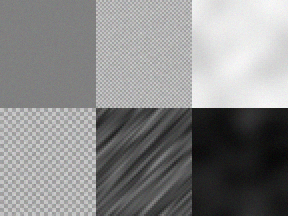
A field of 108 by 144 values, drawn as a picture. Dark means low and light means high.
It is made of 2 by 3 panels. Panel 1,1: middling, flat. Panel 1,2: high, checkered. Panel 1,3: very high, smooth, faint in contrast. Panel 2,1: high, checkered. Panel 2,2: low, slanting up to the right. Panel 2,3: very low, smooth, faint in contrast.
